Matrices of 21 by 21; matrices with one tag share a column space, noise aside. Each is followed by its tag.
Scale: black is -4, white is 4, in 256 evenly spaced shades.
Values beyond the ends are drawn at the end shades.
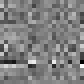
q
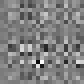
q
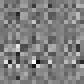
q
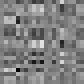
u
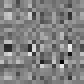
q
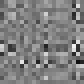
q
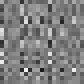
u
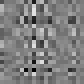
u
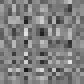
u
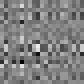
q
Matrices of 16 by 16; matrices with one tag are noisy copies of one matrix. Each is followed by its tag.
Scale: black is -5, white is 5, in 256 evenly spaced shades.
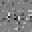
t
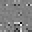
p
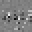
t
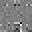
p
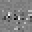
t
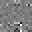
p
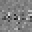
t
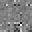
p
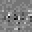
t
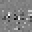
t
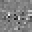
t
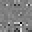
p
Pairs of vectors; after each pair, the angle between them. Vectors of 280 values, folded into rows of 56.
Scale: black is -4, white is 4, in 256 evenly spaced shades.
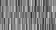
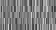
nearly opposite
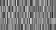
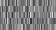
nearly opposite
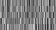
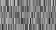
orthogonal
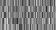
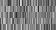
orthogonal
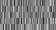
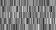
partly aligned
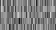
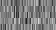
partly opposed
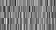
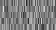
orthogonal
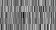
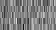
orthogonal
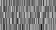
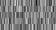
orthogonal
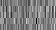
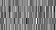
nearly opposite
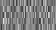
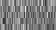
partly opposed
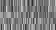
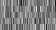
partly opposed
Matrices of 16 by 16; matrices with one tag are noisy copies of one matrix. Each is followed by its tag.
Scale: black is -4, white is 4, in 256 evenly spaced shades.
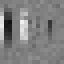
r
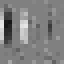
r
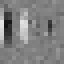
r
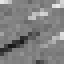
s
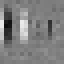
r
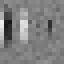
r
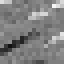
s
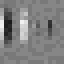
r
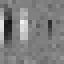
r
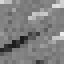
s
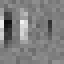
r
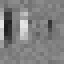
r
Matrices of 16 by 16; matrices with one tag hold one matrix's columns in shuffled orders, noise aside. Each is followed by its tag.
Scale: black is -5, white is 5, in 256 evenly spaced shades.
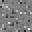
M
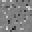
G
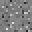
M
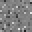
M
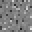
G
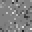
M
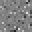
M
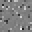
G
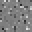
G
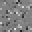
M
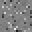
M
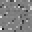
G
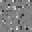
G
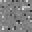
G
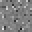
G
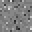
G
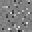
M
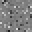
M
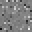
G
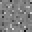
M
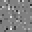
G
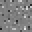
G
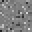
M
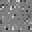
G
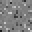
M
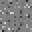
M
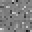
M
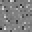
G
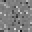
M
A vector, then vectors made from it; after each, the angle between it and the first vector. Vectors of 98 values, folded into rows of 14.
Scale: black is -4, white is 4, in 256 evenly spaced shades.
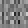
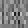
nearly parallel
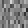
partly aligned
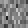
partly opposed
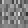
nearly opposite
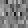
orthogonal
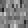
orthogonal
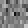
partly aligned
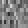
partly opposed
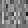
nearly opposite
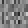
nearly parallel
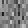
partly aligned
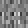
nearly opposite
